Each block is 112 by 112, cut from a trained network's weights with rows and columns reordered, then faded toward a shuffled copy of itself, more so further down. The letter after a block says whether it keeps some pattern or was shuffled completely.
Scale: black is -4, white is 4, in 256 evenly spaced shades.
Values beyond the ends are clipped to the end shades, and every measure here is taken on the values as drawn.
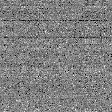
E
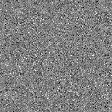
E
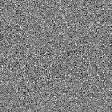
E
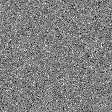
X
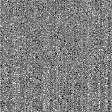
E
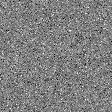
X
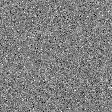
X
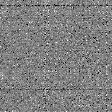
E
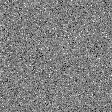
X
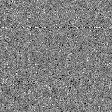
E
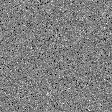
X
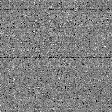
E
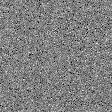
X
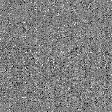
E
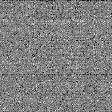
E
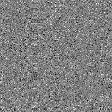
E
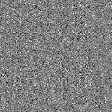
E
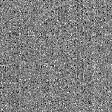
E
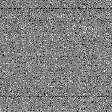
E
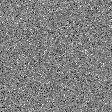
X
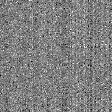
E
